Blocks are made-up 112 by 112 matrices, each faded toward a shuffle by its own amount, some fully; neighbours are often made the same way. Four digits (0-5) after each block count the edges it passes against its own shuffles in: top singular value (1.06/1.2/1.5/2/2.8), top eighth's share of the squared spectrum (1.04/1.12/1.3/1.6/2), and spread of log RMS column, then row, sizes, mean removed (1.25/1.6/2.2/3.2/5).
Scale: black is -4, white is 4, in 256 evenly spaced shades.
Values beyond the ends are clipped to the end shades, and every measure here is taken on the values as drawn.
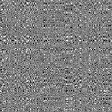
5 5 3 3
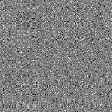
4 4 3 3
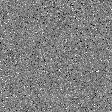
1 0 0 0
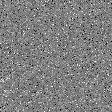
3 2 0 1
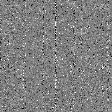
2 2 3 0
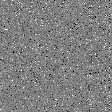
3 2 1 0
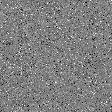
2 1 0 0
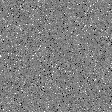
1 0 0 0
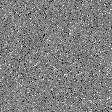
0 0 0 0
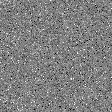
0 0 0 0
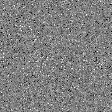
0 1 1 1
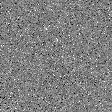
0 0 0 0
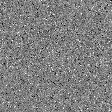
1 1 0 0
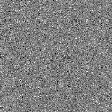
4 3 2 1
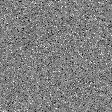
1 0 0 0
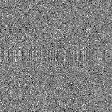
4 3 2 2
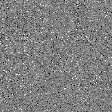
3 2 1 0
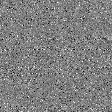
1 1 0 2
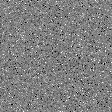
0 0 0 0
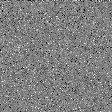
1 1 0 1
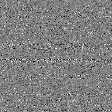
2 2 0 3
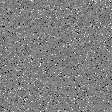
2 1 0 0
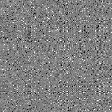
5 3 2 2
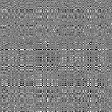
5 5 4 4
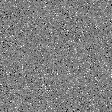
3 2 1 0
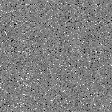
3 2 0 1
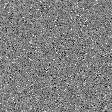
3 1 0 0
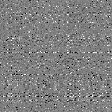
4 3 1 3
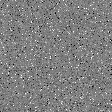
1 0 0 0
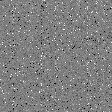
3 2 1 0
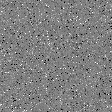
2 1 0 0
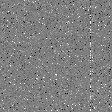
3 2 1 0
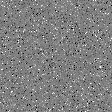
0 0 0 0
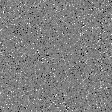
1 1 0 0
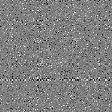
4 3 2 2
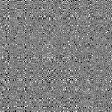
5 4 3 3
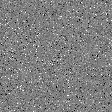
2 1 0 0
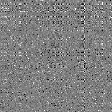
5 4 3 3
